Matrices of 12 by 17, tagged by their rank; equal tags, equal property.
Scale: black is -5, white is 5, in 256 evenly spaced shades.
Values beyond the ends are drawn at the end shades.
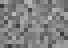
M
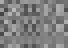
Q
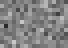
M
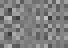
Q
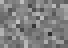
M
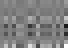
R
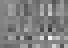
Q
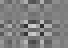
R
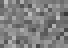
M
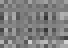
Q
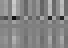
R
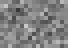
M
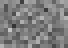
M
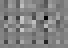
Q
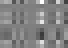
R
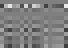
R
